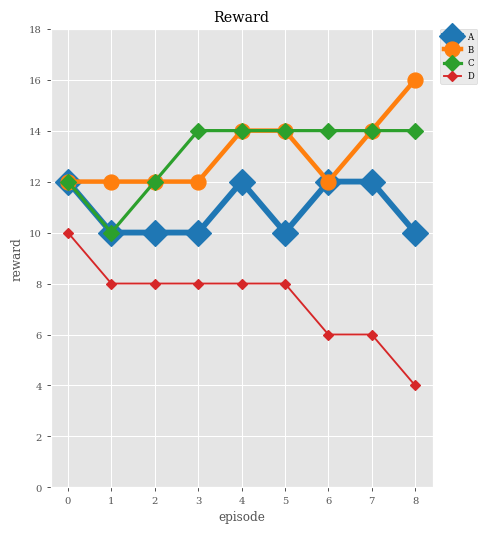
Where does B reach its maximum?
8
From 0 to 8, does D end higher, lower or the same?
lower
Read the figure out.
Title: Reward
x-axis: episode, ticks 0 1 2 3 4 5 6 7 8
y-axis: reward, ticks 0 2 4 6 8 10 12 14 16 18
Legend: A, B, C, D
Values:
A: 12 10 10 10 12 10 12 12 10
B: 12 12 12 12 14 14 12 14 16
C: 12 10 12 14 14 14 14 14 14
D: 10 8 8 8 8 8 6 6 4
